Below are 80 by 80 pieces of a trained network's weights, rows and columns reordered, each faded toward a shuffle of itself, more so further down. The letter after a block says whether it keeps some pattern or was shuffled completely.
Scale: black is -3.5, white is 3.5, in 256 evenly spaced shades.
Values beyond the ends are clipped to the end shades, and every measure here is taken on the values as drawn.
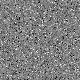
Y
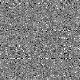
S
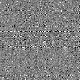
S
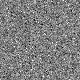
Y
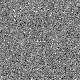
Y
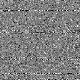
S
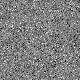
Y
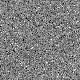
Y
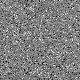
Y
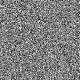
S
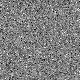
Y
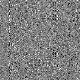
S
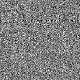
S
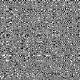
S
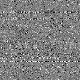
S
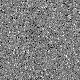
Y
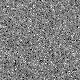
Y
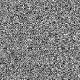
S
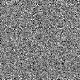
S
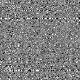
S
